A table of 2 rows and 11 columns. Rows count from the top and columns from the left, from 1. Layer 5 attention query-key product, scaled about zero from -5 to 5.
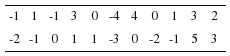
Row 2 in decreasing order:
5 3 1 1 0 0 -1 -1 -2 -2 -3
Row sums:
8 1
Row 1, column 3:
-1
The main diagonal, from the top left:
-1 -1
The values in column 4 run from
1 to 3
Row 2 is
-2 -1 0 1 1 -3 0 -2 -1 5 3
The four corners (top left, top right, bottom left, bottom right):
-1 2 -2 3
